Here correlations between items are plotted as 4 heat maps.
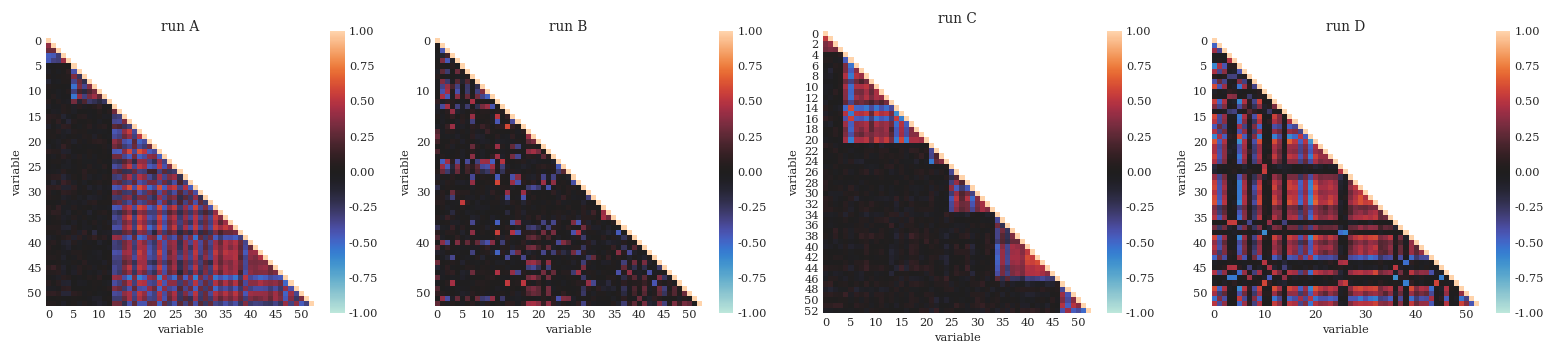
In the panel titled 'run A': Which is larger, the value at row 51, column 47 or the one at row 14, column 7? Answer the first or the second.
the second
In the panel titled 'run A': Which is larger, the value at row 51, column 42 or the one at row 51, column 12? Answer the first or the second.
the first
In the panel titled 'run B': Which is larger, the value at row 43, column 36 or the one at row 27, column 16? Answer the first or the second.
the second
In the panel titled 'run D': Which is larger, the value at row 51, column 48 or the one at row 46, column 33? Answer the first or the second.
the second
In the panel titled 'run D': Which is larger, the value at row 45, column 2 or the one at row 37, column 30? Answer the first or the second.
the second
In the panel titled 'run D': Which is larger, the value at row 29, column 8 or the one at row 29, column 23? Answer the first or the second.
the second
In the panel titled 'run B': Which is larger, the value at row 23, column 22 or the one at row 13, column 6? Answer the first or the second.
the first
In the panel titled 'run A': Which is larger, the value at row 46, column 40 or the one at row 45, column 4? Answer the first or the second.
the first
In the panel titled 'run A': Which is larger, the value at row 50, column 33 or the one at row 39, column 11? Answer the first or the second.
the first
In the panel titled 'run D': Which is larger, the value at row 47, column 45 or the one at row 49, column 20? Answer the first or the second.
the second
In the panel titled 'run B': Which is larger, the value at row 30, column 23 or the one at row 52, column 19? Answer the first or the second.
the second
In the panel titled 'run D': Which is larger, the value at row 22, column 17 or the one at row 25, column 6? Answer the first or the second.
the second
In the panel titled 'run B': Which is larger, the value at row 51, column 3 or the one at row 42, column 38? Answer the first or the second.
the first
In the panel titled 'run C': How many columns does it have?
53
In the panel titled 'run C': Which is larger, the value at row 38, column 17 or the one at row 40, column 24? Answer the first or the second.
the first
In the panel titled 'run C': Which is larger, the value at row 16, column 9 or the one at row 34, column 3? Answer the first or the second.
the second
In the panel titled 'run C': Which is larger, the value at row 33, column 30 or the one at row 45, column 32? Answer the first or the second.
the first
